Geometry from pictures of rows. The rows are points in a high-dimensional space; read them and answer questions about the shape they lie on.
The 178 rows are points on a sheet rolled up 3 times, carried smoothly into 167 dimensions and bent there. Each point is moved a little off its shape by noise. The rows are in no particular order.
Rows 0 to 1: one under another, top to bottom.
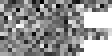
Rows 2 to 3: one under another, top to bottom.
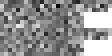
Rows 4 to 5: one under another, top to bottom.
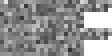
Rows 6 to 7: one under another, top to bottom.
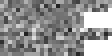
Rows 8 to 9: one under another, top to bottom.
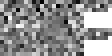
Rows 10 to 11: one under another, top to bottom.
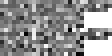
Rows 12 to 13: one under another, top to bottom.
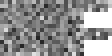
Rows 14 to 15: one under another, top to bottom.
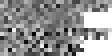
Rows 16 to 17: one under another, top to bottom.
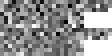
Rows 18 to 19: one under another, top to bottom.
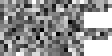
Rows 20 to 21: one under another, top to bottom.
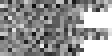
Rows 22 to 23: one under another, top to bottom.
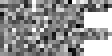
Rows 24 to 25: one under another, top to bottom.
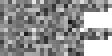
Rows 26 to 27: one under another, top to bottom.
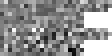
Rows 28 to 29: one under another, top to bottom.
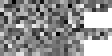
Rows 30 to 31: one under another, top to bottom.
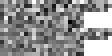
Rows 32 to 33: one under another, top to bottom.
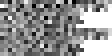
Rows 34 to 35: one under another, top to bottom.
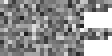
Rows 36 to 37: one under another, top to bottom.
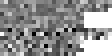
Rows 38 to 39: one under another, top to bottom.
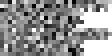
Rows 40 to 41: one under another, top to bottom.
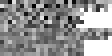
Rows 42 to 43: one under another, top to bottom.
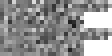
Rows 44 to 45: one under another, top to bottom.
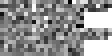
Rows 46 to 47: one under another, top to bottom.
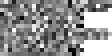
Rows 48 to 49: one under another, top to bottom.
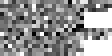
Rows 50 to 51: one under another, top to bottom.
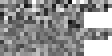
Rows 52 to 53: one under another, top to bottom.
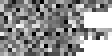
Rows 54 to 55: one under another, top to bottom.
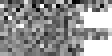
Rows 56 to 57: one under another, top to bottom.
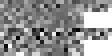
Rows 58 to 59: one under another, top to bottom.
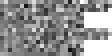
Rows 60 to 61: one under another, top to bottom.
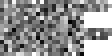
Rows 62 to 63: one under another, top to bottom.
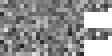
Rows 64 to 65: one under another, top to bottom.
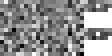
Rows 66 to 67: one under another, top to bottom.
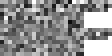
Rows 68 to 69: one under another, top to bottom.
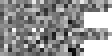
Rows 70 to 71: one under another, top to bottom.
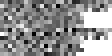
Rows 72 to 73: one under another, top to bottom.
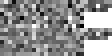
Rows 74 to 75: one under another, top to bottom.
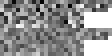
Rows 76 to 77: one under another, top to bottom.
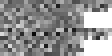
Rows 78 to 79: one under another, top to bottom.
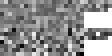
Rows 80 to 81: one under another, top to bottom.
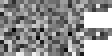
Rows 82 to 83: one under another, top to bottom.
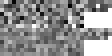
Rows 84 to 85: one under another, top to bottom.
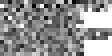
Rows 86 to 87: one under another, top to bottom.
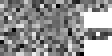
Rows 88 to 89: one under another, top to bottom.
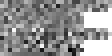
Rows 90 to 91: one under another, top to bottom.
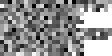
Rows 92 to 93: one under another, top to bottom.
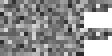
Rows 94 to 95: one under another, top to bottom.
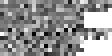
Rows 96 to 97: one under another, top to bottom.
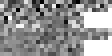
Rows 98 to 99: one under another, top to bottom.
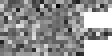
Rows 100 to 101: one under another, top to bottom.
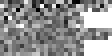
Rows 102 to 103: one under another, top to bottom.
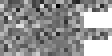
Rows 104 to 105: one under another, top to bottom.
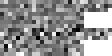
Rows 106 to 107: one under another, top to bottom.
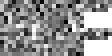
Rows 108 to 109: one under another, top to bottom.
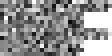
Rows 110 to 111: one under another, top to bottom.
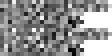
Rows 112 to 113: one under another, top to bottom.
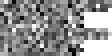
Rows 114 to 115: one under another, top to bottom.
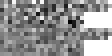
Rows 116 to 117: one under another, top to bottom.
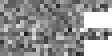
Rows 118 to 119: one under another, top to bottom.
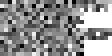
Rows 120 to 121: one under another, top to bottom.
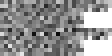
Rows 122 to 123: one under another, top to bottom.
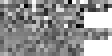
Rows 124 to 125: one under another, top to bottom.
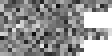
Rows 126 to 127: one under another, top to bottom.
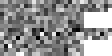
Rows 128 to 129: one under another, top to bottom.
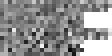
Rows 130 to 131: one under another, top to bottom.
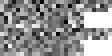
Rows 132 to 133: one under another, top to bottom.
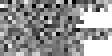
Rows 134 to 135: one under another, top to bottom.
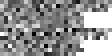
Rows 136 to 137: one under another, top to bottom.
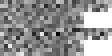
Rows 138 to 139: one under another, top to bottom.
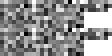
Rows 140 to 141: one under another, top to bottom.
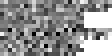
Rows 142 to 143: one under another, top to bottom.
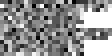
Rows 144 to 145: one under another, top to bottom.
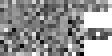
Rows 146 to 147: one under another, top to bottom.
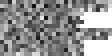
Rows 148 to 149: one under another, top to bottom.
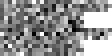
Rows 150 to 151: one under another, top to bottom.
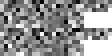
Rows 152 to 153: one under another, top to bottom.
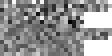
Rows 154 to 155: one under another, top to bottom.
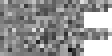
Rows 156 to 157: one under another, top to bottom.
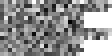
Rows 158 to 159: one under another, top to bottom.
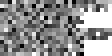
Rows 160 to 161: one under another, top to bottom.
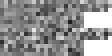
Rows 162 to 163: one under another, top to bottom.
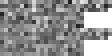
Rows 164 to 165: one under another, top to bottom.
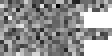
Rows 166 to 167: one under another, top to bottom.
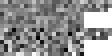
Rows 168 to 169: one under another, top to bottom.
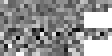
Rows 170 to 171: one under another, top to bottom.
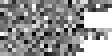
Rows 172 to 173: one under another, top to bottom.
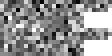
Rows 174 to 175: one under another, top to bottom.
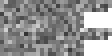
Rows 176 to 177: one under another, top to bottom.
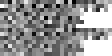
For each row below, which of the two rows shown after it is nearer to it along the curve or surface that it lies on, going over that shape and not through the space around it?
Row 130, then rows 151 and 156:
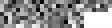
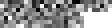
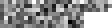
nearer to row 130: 151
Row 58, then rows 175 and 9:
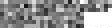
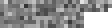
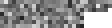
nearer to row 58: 9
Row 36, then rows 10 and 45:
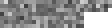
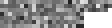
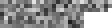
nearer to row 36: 45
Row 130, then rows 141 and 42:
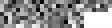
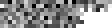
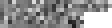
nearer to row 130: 141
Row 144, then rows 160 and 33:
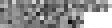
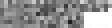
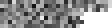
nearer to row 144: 160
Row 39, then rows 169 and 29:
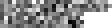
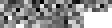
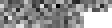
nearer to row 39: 29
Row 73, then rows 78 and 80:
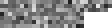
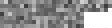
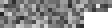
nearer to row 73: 80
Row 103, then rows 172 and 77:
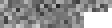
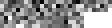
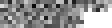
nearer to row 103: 77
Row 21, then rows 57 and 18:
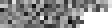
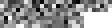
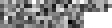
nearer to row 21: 18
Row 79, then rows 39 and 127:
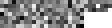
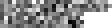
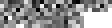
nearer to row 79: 127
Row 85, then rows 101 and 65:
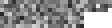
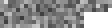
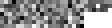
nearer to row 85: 101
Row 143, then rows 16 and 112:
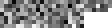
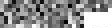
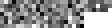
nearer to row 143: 16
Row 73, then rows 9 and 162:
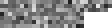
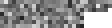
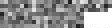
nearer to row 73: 162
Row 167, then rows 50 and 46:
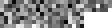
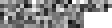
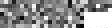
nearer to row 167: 46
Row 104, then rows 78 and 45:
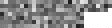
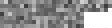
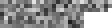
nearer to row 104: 45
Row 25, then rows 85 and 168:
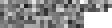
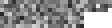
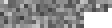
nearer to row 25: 85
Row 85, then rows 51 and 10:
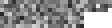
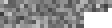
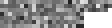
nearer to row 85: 10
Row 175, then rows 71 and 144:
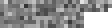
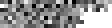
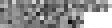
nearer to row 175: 144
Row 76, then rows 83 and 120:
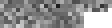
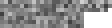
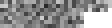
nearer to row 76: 120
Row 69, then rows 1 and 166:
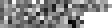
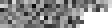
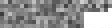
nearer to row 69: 1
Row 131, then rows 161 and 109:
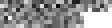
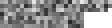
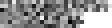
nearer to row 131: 109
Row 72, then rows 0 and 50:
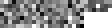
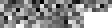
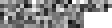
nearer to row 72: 0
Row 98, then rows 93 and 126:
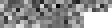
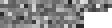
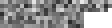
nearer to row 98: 93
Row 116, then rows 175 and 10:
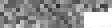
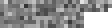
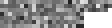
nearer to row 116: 175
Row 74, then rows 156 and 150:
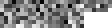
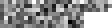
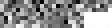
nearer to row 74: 150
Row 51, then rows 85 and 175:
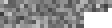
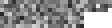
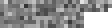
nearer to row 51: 175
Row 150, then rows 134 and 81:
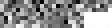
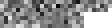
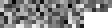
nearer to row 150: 81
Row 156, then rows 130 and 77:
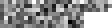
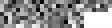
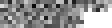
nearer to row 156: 77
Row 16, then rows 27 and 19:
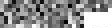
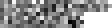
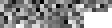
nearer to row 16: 19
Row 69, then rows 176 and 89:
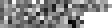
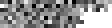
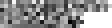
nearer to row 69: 89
